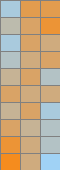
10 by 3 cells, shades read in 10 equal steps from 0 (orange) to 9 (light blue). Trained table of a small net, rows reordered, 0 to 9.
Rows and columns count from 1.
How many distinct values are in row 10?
3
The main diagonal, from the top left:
8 3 4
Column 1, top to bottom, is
8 6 8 7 5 3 5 3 1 0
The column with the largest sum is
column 3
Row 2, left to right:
6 3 1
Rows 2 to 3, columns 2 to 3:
3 1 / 3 4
